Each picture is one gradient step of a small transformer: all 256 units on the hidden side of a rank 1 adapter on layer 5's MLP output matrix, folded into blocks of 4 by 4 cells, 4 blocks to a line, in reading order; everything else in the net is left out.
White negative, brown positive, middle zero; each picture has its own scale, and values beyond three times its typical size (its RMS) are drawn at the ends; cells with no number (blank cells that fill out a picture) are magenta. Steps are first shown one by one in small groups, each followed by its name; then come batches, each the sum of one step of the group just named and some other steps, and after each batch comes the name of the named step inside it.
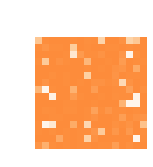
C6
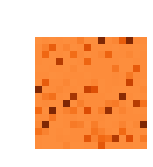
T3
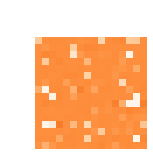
C6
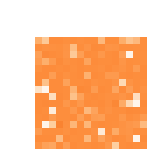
C6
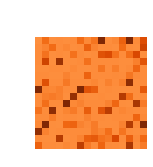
T3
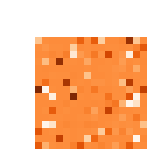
C6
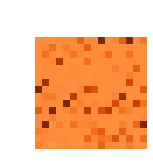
T3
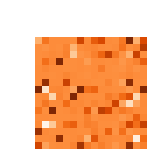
C6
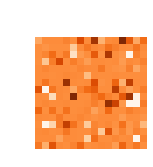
C6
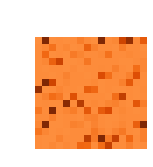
T3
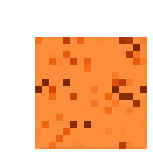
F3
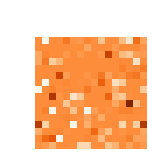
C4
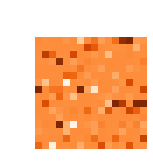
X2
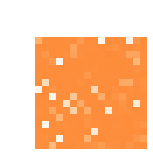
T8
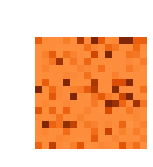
X2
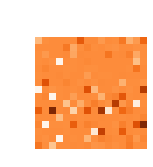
T8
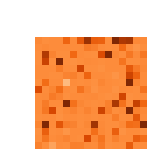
X2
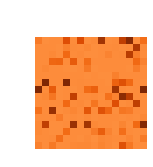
F3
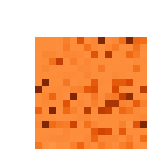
X2
